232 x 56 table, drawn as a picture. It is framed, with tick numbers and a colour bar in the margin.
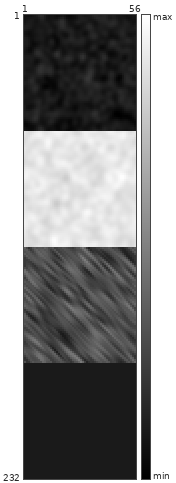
The table splits into 4 rows of 1 panel. Panel 1,1: very low, blotchy, faint in contrast. Panel 2,1: very high, blotchy, faint in contrast. Panel 3,1: low, slanting down to the right. Panel 4,1: very low, flat.
